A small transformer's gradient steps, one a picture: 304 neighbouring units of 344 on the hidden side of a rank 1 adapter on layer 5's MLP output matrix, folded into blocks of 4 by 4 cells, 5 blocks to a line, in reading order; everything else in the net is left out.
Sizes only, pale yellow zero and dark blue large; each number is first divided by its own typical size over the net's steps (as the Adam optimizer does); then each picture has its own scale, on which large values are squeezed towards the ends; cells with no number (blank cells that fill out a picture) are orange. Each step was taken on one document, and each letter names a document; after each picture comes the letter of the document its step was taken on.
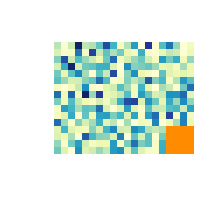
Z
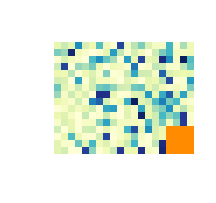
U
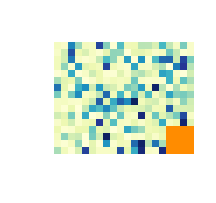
U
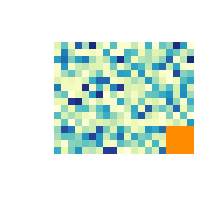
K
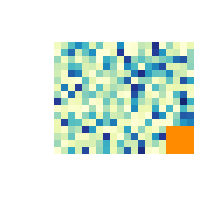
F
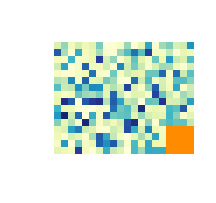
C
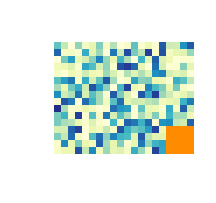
C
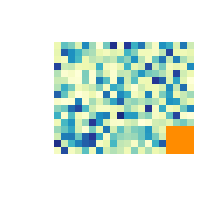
K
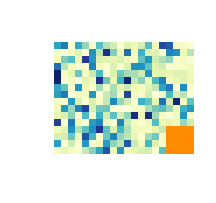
Z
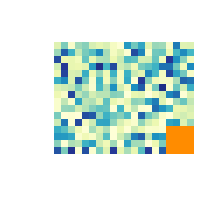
F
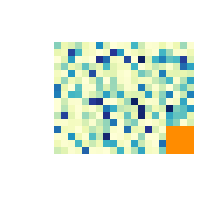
U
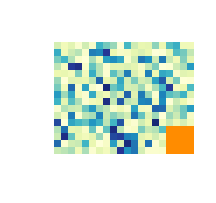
Z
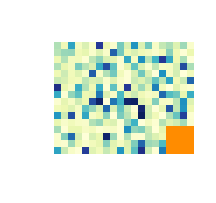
U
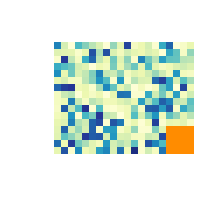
Z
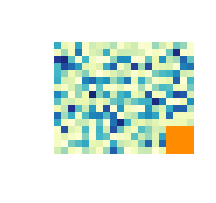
Z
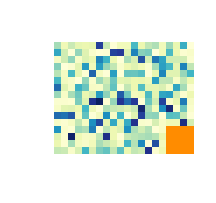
U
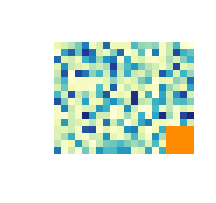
F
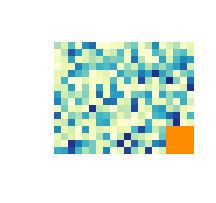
F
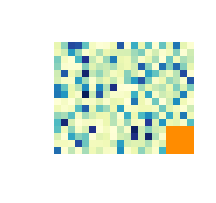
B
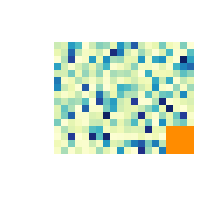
U
